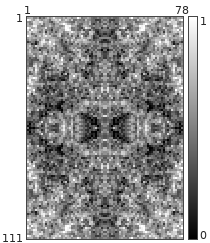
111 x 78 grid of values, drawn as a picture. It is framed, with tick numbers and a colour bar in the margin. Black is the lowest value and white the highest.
The texture is blotchy. Overall the values sit about 50% of the way up the scale. No seam splits the table. Its left and right halves mirror each other, and so do its top and bottom. The values follow a bell shape. There are no regular stripes. No overall slope runs across the table. No row or column stands out.
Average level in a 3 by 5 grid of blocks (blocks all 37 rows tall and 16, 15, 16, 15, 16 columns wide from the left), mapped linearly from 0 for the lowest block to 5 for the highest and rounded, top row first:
5 4 1 4 5
0 1 1 1 0
5 4 1 4 5
